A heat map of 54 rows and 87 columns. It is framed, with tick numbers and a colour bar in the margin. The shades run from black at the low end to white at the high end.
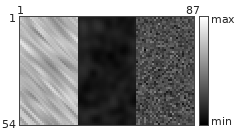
The table splits into one row of 3 panels. Panel 1,1: high, slanting down to the right. Panel 1,2: very low, blotchy, faint in contrast. Panel 1,3: low, fine-grained.
